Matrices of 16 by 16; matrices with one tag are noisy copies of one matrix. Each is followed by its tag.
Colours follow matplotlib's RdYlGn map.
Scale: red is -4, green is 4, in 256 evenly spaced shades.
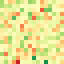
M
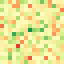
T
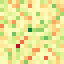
T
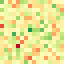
T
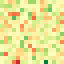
M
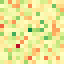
T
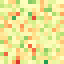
M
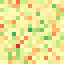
T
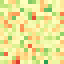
M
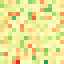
M
